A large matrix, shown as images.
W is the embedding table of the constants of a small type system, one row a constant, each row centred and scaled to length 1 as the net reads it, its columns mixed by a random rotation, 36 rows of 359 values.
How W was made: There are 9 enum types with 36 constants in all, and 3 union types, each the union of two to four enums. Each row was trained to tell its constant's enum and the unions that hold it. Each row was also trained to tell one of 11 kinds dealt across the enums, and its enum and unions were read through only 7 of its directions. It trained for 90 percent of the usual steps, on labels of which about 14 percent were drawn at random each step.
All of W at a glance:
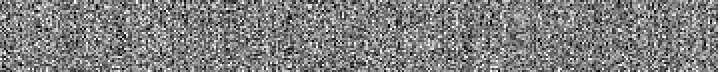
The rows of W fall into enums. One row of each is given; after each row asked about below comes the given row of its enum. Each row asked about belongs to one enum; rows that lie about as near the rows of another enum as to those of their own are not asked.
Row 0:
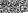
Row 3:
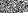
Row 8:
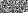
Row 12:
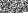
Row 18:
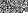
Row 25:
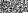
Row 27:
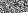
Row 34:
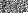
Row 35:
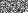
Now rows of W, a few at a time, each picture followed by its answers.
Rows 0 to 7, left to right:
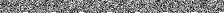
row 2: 3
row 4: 3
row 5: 27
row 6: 34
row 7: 18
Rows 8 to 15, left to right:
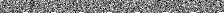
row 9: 34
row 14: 18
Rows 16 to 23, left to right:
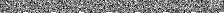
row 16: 35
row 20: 35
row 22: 3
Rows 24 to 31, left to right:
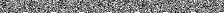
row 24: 34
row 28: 35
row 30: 3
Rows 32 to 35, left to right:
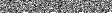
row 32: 18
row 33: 35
